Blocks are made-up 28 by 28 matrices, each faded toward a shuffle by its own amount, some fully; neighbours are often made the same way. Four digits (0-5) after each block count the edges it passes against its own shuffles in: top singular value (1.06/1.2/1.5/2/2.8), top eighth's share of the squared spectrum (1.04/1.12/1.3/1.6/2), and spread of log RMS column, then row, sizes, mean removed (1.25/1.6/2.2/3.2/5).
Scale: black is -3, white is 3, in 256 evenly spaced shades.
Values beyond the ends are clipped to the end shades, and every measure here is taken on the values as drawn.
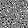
1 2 0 0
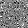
2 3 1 0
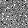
1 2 0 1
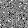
0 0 0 0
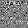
3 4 1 2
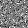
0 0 0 0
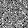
0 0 0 0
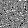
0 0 0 0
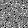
1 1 0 0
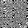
3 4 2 2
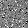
0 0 0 0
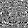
3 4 1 2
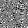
2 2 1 0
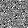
1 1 0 0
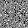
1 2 2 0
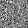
1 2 1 0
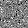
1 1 0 0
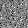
1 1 0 0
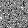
0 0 0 0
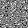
1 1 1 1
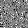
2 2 1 0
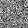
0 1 0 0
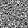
3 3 1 1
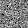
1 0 0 0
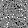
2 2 0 0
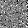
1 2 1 0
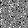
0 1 2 0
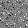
0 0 0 0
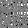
3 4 1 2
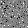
0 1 0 0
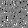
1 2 1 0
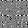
4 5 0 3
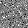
1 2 0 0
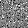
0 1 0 0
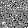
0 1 0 1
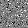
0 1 0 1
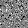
1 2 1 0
